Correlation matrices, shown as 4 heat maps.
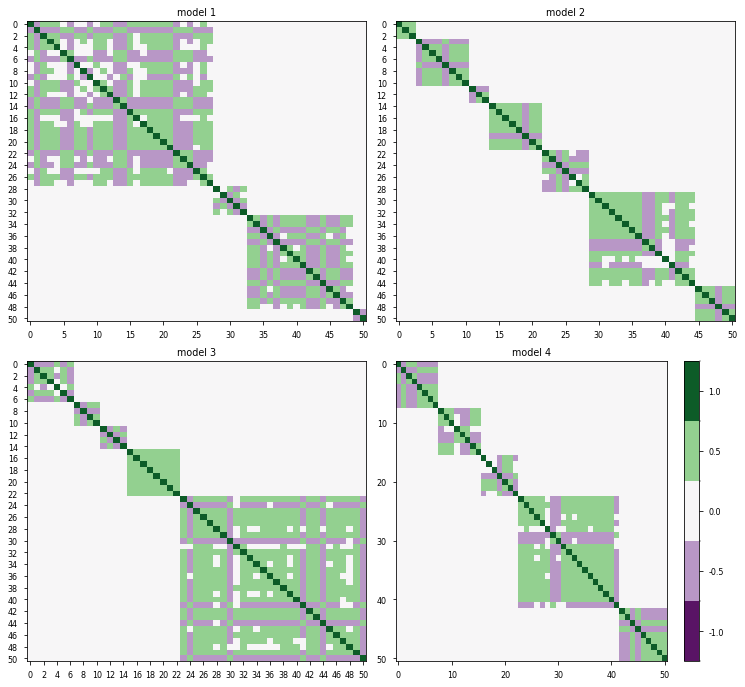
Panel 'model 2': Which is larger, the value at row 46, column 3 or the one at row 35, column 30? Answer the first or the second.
the second
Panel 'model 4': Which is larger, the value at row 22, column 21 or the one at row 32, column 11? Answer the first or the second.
the second
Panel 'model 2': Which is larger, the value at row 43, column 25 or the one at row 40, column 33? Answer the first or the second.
the second
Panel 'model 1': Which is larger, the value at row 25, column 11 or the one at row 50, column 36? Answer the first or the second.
the first
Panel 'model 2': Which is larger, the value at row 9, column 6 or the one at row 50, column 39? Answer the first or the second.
the first
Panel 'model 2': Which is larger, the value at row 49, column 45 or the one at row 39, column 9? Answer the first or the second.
the first
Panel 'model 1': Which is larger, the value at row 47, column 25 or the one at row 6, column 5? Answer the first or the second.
the second
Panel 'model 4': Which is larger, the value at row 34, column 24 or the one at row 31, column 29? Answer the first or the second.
the first
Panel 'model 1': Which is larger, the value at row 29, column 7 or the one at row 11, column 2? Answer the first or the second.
the second
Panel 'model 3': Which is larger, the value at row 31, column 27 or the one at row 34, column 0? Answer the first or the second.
the first
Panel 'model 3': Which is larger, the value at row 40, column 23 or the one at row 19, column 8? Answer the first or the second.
the first
